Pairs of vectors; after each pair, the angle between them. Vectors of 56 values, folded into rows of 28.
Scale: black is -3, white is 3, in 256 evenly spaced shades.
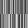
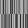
nearly opposite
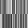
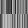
nearly opposite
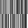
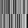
nearly opposite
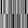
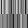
nearly parallel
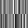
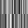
partly aligned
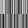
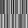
nearly opposite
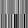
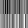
partly opposed
